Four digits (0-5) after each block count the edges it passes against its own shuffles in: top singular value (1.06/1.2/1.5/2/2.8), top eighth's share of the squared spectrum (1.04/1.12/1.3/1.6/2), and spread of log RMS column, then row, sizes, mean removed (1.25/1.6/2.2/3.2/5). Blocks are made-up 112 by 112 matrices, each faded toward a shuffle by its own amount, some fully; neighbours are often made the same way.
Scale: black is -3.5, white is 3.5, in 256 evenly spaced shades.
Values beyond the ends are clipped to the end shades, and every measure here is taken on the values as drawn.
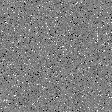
2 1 0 0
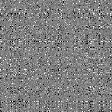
4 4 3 3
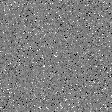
1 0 0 0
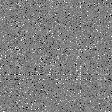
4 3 1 2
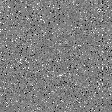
3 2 1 1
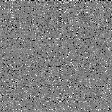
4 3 1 2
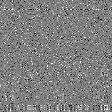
4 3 1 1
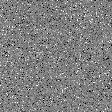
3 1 0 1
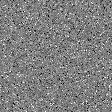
0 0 0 0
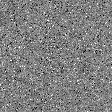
0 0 0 0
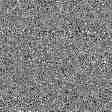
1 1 0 2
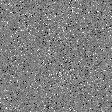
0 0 0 0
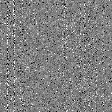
2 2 3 0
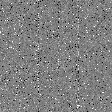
2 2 1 0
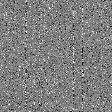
2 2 2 0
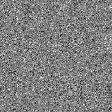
4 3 2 2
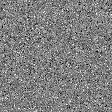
2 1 0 0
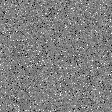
0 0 0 0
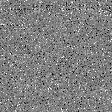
3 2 0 1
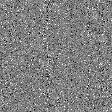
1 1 2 0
